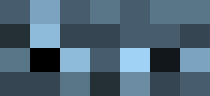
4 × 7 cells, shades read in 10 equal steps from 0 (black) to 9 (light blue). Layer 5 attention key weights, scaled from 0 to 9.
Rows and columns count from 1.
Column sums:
14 18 20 14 23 13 19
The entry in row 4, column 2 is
3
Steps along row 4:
same up down up down up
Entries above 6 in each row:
1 1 3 0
